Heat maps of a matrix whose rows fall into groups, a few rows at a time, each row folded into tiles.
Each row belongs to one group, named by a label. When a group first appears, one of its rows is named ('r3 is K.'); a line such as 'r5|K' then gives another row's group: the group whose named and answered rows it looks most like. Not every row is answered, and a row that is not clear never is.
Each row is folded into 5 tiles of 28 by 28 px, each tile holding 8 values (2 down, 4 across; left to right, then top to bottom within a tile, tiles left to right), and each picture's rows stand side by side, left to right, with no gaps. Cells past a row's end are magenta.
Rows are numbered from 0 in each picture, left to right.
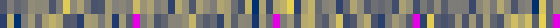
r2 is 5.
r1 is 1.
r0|1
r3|1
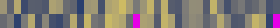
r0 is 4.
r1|5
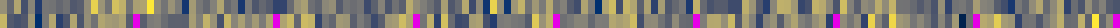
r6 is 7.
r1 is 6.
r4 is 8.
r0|4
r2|5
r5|4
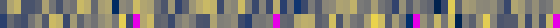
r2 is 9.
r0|1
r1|8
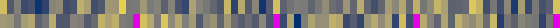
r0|4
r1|8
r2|1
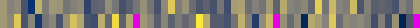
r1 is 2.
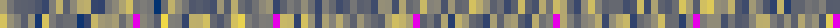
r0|4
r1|2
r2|5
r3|8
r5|6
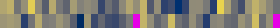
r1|4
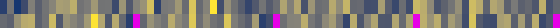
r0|9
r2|8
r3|7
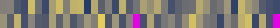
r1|1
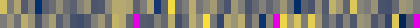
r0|4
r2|7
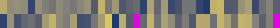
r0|1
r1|5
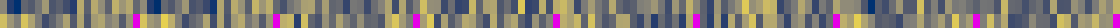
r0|2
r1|2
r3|8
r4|7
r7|5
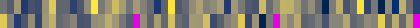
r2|6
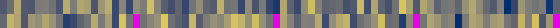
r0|1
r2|2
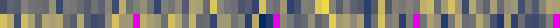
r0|5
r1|7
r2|2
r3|7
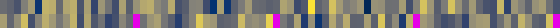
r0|8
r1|6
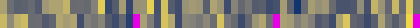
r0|8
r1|5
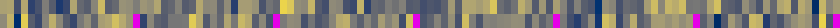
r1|1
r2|6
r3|9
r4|4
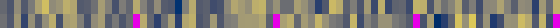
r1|4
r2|8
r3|1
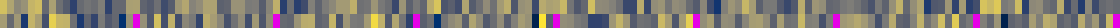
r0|7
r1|9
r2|9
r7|6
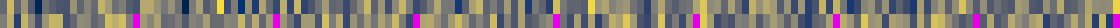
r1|6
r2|4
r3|8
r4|9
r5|8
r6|2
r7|1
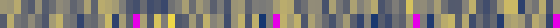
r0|1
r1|9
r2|7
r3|4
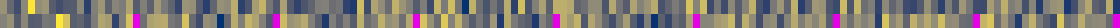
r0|2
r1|4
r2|2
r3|8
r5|4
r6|4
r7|5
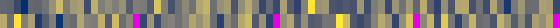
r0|9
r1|1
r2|2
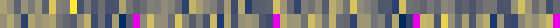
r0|7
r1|8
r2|7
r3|5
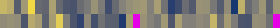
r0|7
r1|8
